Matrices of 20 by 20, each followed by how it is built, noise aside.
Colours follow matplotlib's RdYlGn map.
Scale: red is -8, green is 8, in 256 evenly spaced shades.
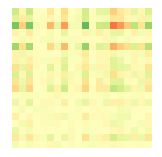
low rank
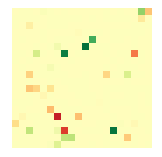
sparse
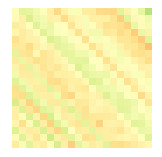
Toeplitz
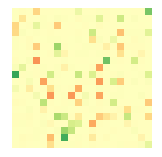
sparse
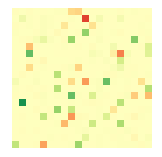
sparse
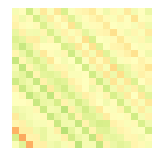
Toeplitz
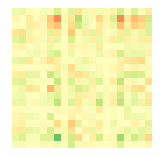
low rank
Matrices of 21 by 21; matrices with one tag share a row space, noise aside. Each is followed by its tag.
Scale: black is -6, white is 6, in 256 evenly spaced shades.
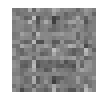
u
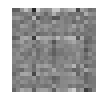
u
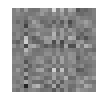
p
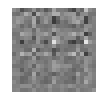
u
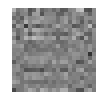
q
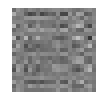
q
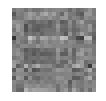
q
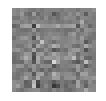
u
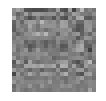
q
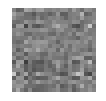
q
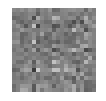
u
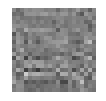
q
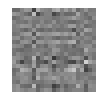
u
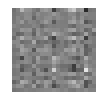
u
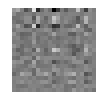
u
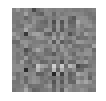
p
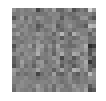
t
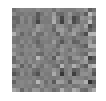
t
